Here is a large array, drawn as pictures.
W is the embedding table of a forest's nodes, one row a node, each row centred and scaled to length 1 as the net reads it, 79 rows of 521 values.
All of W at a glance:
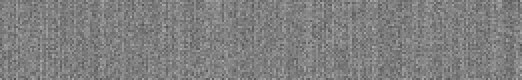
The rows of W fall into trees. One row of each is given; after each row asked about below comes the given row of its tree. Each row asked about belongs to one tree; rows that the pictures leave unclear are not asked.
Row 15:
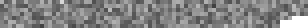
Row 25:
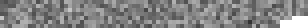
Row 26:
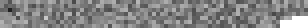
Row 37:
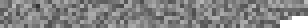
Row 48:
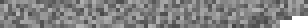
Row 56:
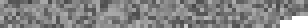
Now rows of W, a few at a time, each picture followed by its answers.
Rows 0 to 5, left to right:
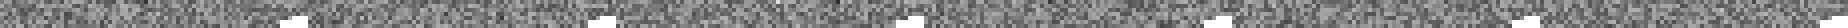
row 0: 37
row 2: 48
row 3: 56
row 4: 37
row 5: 37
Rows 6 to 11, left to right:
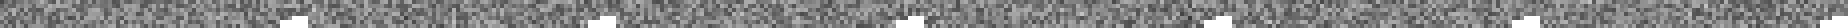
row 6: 37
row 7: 15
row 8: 48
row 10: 37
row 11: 26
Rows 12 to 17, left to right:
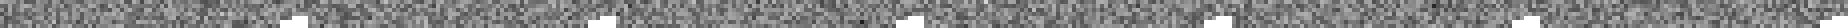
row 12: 56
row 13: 15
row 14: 56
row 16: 56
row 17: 37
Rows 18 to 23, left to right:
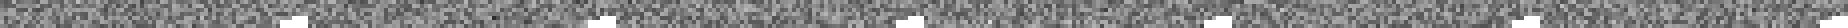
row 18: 25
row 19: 48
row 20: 37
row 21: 15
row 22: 48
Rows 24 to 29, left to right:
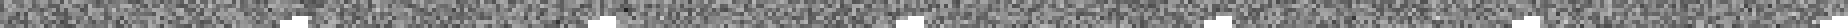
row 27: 26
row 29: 25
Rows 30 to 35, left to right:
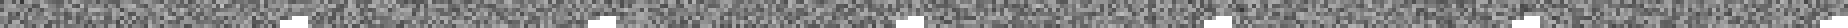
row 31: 37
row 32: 25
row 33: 15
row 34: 26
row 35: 15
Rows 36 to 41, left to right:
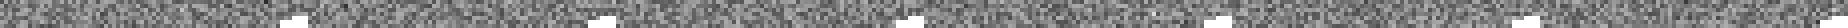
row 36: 26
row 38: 48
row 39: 25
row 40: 25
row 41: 15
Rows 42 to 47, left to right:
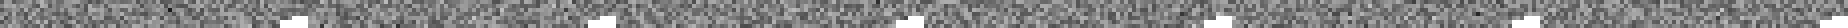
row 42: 37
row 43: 15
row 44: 48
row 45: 48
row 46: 26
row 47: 37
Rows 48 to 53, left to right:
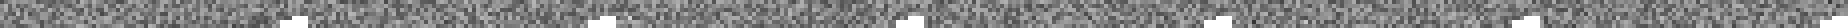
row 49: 48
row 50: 26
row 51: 56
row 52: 37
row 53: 25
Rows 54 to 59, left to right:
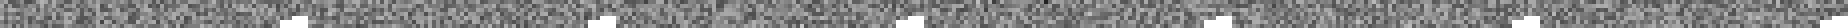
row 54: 56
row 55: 26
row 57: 25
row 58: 25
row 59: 37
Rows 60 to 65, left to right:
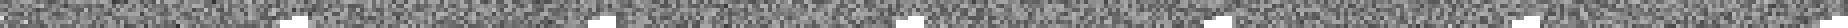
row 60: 48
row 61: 26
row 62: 25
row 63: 37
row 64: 25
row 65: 48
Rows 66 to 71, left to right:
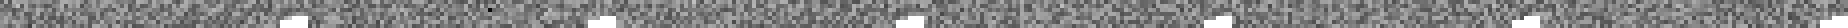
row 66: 26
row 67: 25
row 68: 26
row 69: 56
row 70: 56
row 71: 26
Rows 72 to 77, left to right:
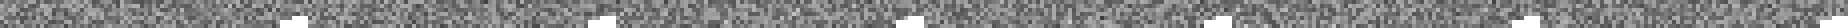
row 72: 37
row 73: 26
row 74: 37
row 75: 15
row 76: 48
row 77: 25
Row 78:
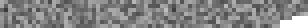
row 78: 56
